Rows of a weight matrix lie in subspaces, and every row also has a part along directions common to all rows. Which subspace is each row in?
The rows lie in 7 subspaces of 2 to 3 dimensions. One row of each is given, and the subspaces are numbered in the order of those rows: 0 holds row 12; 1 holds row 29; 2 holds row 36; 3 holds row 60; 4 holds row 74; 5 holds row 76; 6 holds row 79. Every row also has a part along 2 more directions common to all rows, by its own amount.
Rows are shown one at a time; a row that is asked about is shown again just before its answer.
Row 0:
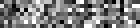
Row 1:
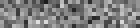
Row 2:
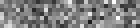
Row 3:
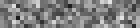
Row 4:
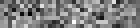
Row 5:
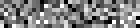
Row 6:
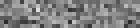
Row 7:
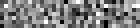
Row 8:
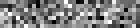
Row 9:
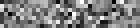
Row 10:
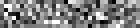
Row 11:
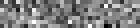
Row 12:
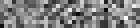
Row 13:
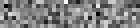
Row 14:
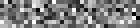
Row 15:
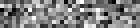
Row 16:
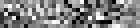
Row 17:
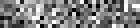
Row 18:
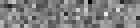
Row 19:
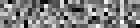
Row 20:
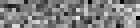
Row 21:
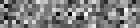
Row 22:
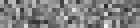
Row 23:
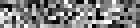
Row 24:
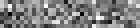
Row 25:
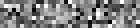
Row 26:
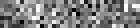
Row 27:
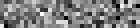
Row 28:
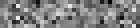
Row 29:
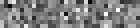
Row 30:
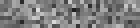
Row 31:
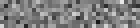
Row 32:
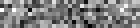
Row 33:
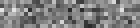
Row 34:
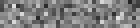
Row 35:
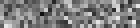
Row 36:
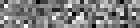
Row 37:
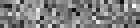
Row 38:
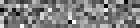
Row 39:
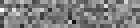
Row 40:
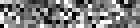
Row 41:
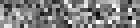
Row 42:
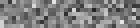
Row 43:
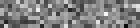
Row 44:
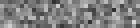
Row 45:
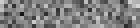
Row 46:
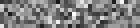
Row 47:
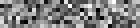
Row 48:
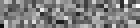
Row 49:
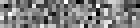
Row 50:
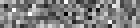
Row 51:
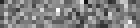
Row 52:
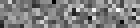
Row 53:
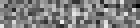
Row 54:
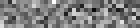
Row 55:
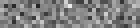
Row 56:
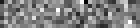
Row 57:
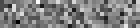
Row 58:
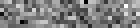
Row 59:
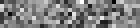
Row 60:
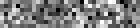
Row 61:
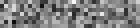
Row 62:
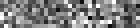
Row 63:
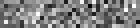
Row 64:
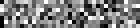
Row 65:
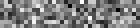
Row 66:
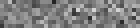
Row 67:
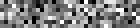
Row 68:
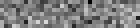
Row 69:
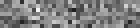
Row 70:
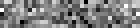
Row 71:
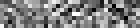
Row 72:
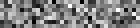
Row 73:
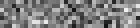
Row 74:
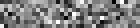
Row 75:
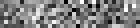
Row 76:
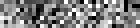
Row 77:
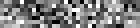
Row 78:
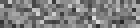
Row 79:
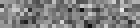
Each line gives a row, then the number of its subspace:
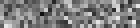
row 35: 4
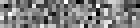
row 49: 2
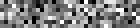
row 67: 0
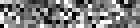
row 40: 4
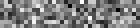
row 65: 0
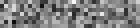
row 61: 2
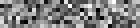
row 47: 6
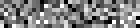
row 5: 1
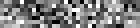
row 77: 5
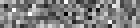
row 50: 2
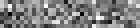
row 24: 3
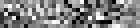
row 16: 2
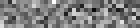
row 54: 0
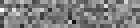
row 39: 6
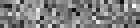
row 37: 5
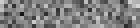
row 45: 3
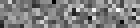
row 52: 0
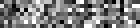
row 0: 6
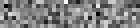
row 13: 2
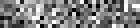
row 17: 5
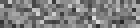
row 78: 0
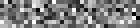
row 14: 0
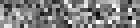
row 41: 4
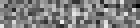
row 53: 2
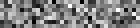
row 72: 0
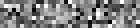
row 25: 4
